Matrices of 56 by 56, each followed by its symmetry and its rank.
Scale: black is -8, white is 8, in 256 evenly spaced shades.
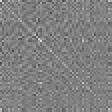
symmetric, rank five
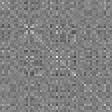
symmetric, rank five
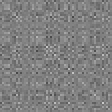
symmetric, rank three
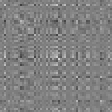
symmetric, rank three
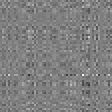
neither, rank three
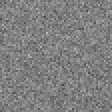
neither, full rank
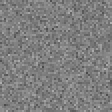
neither, full rank
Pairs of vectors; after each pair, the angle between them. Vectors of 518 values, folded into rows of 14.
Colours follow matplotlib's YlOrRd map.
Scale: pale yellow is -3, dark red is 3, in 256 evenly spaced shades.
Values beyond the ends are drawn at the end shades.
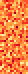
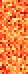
partly opposed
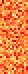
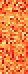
partly opposed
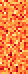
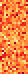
orthogonal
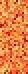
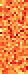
orthogonal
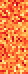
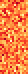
nearly parallel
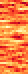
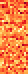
partly aligned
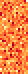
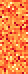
orthogonal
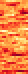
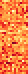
partly aligned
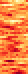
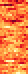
nearly opposite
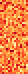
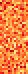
nearly parallel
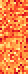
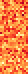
partly aligned
